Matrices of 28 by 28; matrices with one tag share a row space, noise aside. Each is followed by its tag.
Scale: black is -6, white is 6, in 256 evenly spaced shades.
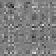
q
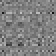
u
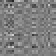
q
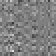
q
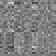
q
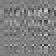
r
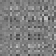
r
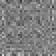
u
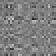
q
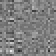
q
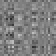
q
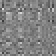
u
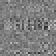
r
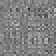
r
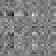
q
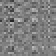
q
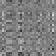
u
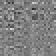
q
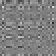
u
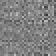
r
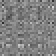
u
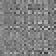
r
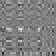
u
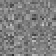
q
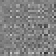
r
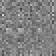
u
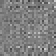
r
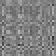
u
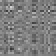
q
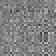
r
